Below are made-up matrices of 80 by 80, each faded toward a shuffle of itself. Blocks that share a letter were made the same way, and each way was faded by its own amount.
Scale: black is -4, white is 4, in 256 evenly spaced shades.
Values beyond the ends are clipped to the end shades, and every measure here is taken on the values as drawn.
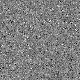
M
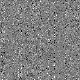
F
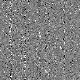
F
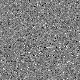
M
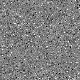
M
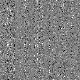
F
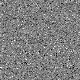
M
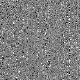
F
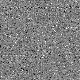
M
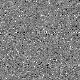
M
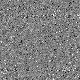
M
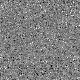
M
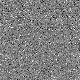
M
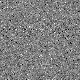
M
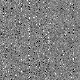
F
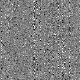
F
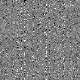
F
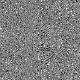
F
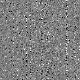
F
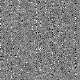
F
